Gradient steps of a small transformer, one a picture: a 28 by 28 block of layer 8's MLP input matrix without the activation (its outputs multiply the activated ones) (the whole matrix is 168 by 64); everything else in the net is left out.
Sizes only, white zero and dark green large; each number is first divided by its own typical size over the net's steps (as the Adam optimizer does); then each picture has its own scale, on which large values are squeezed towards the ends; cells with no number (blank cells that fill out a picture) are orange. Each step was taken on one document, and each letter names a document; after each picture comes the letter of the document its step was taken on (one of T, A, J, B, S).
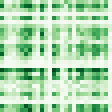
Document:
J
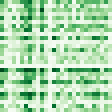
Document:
J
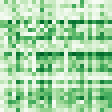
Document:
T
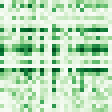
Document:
J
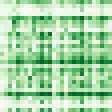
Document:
T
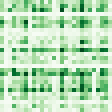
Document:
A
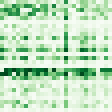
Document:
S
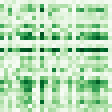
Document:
J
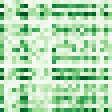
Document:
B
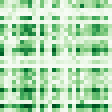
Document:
J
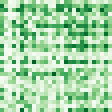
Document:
B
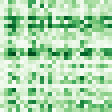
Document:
T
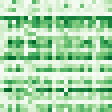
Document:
T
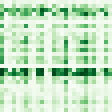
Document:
S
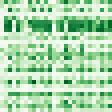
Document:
T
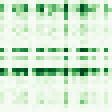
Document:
S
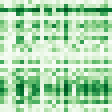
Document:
B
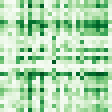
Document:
B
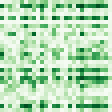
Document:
J
